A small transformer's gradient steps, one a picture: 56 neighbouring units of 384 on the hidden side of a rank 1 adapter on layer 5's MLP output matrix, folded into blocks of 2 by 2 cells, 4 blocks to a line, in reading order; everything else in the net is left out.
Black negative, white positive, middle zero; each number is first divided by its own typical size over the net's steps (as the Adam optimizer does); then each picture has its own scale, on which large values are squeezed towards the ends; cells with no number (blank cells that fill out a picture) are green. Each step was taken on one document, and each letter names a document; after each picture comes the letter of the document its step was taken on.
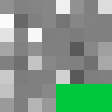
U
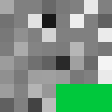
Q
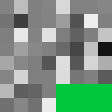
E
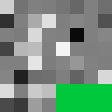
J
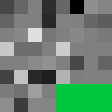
J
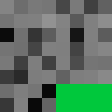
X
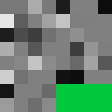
U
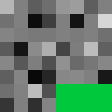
Q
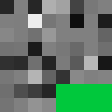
Q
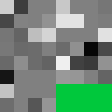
E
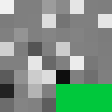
J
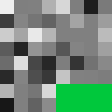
X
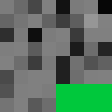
U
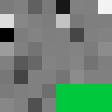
U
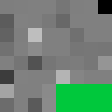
U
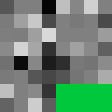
Q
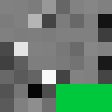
Q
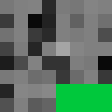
Q
